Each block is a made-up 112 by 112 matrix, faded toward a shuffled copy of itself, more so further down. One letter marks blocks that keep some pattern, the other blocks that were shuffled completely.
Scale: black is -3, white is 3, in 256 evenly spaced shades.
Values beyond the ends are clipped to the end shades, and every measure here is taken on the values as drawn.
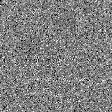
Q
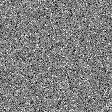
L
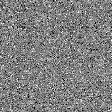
Q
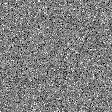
L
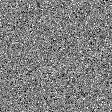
L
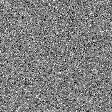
L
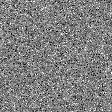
L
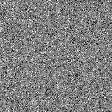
Q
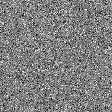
Q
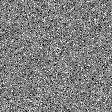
L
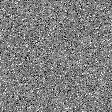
L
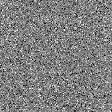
Q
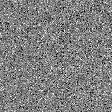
Q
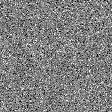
Q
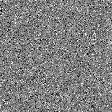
Q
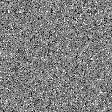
Q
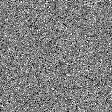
Q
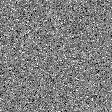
L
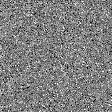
Q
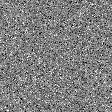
L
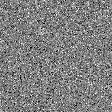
Q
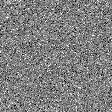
Q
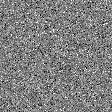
L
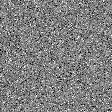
L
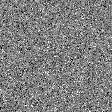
L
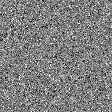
Q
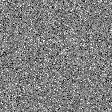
Q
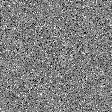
Q
